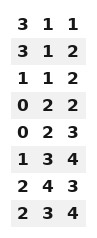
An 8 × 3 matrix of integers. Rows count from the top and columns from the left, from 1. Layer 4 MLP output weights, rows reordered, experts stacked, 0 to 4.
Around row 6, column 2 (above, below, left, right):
2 4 1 4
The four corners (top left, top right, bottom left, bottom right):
3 1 2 4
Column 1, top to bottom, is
3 3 1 0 0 1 2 2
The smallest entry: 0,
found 2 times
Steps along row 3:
same up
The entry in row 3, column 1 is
1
